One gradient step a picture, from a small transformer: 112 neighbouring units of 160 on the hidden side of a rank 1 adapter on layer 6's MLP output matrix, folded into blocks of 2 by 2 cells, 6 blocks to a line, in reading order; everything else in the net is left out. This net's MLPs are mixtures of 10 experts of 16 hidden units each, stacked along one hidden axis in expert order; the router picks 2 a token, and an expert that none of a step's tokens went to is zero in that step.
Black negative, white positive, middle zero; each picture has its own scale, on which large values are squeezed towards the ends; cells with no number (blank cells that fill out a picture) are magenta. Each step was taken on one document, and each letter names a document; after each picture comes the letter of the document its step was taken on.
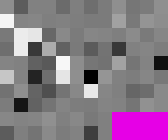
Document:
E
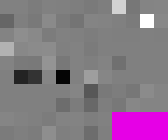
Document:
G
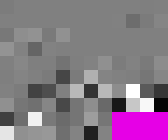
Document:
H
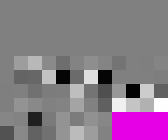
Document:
H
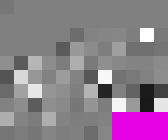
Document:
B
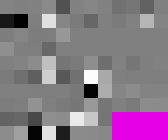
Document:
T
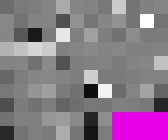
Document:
E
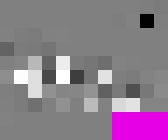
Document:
G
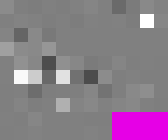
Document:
G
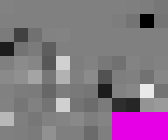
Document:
G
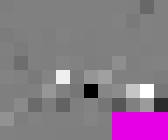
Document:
H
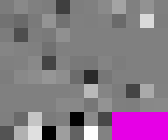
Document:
T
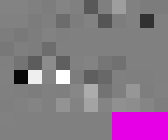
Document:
G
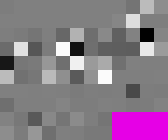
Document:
B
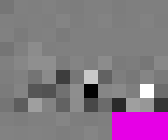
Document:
H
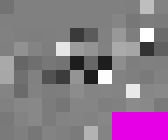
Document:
B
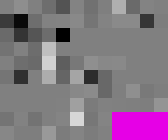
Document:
T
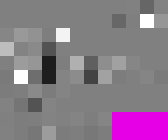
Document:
G
